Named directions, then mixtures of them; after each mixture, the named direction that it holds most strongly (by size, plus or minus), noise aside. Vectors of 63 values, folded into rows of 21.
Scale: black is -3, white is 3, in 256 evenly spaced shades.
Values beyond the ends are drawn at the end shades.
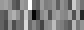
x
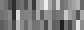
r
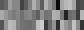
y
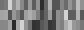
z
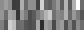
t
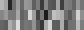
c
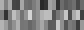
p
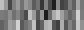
c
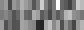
y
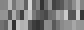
z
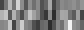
z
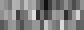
r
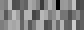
y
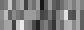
z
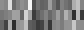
x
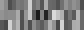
c
